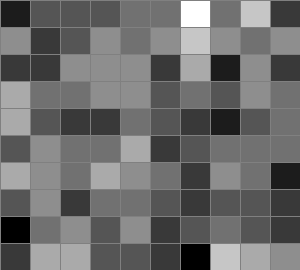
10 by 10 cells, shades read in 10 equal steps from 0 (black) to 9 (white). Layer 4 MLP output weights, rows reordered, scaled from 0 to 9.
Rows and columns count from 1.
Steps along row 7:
down down up down down down up down down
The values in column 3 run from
2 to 6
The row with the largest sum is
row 2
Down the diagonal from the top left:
1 2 5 5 4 2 2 3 3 5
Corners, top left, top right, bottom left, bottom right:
1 2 2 5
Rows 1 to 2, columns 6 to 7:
4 9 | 5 7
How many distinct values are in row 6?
5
